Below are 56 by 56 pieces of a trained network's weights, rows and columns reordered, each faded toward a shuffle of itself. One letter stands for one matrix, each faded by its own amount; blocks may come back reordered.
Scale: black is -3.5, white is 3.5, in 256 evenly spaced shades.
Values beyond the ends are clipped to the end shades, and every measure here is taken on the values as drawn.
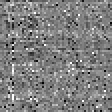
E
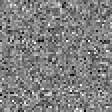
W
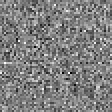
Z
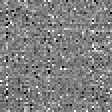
E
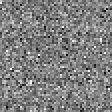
W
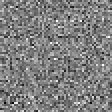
Z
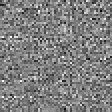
Z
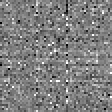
E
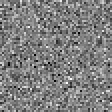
W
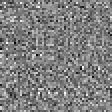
Z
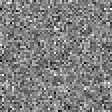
W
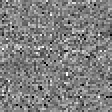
W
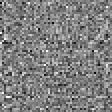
Z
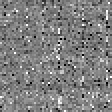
E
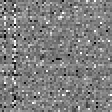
E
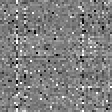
E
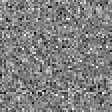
W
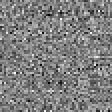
Z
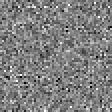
W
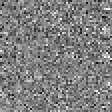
W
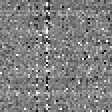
E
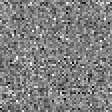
W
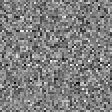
Z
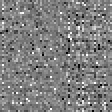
E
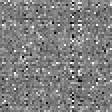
E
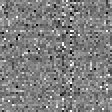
E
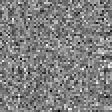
W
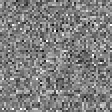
Z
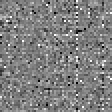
E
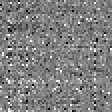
E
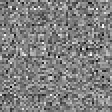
Z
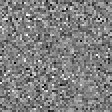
W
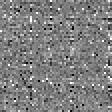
E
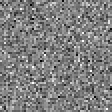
W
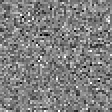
W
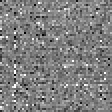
E
